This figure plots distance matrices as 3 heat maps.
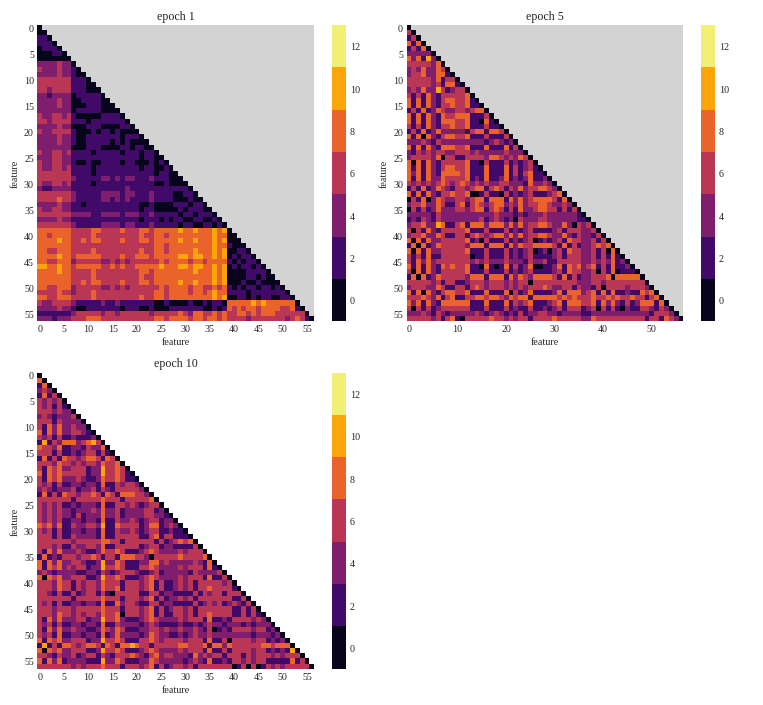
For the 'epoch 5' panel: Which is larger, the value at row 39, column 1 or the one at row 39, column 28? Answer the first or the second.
the second
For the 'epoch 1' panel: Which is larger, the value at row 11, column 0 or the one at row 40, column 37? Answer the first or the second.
the second
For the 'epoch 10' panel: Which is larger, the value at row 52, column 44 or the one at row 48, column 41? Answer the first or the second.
the first
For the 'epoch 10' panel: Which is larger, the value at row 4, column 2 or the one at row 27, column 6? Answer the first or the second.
the second
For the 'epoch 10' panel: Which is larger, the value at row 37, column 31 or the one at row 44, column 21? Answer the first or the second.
the first
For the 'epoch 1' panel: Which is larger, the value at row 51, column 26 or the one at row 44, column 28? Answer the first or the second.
the second
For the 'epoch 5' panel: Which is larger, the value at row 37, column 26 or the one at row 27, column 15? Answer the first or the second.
the first
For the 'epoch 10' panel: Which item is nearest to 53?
1
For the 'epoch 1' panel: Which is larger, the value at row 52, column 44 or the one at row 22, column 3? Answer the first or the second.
the second
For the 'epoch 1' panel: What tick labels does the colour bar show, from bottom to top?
0, 2, 4, 6, 8, 10, 12
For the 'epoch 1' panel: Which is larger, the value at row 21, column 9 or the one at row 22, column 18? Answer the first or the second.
the second
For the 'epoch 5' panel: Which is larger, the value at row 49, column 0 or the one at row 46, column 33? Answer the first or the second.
the second
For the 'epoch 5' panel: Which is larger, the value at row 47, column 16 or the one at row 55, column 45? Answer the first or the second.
the first
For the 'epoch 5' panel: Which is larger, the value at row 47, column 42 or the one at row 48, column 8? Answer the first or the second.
the first
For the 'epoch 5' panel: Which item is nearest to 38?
34
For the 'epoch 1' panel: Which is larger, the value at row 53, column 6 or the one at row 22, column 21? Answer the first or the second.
the first
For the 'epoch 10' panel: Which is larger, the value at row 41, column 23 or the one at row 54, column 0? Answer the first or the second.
the first
